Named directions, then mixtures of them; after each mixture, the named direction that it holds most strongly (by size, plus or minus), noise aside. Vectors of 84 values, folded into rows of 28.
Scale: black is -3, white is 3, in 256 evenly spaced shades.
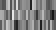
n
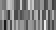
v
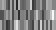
n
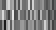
v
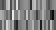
n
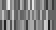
v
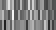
v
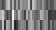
n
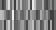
n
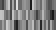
n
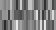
v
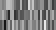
v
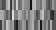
n
